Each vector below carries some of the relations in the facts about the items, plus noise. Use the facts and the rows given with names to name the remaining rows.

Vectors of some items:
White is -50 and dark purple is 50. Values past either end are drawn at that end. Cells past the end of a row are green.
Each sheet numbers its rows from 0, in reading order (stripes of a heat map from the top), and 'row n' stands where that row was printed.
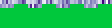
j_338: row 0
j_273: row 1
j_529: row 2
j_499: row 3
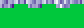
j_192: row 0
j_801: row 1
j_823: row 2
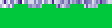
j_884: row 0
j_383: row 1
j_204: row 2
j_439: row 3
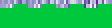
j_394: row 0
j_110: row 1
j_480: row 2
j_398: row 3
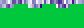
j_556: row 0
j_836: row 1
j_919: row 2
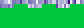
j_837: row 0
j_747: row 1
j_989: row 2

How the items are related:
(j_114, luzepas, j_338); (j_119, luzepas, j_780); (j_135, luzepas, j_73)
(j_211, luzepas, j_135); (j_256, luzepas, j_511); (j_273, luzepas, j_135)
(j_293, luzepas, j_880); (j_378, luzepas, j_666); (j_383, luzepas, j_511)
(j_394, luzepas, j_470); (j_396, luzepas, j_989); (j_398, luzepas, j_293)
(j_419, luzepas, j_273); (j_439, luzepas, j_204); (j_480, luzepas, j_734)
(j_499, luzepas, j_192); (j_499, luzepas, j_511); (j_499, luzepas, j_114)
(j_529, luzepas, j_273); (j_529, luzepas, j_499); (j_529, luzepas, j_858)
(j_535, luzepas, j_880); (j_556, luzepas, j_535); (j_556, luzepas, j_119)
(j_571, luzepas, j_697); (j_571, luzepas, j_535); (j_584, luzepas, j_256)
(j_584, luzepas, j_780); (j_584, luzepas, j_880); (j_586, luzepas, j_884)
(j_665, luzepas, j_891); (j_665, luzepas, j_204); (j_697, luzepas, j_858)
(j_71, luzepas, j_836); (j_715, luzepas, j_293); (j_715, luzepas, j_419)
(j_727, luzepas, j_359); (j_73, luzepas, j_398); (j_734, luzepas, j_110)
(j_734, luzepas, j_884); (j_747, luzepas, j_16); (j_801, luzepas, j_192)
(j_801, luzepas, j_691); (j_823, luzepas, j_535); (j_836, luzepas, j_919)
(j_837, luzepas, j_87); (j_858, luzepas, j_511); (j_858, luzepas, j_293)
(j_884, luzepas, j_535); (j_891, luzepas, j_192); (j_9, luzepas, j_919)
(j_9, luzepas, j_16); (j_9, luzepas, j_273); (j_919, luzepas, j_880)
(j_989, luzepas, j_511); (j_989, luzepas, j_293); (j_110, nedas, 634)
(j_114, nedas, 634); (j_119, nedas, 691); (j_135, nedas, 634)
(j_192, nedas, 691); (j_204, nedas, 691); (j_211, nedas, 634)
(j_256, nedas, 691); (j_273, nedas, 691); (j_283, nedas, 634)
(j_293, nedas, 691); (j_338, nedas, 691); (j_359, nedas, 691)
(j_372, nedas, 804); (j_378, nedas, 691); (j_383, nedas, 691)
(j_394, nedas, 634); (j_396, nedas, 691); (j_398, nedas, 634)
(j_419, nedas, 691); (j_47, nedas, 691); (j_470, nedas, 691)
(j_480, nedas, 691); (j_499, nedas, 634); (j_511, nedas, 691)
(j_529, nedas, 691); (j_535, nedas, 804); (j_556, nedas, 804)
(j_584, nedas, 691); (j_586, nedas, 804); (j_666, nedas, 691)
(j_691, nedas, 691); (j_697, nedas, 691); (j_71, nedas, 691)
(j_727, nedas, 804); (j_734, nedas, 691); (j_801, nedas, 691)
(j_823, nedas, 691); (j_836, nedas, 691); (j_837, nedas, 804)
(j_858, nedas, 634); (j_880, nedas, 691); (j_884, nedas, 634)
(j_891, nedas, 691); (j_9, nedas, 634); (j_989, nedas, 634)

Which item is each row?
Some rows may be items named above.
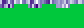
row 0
j_293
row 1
j_535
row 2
j_110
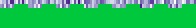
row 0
j_419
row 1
j_110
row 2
j_419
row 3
j_665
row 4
j_396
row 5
j_858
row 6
j_135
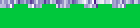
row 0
j_9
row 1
j_571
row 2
j_665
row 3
j_734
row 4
j_110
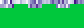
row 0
j_734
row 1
j_584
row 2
j_114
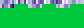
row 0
j_891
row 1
j_119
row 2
j_73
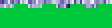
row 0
j_715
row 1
j_87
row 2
j_891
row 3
j_586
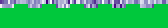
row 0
j_780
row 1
j_499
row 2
j_989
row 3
j_697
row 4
j_880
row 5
j_71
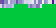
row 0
j_87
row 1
j_256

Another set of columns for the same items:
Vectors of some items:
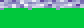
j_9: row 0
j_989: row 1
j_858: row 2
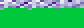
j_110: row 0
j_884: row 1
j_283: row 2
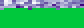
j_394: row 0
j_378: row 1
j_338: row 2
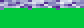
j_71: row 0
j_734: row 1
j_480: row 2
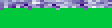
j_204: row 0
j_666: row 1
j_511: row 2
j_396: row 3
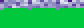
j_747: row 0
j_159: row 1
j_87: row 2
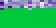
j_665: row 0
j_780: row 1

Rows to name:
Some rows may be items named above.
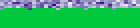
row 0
j_273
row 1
j_891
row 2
j_780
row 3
j_273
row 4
j_211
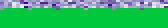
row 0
j_535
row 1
j_273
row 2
j_529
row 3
j_293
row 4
j_715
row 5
j_556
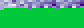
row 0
j_398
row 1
j_192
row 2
j_192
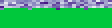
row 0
j_119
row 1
j_419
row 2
j_801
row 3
j_529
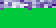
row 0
j_556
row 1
j_891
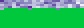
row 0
j_919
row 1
j_697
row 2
j_9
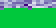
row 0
j_338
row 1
j_584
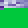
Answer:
j_823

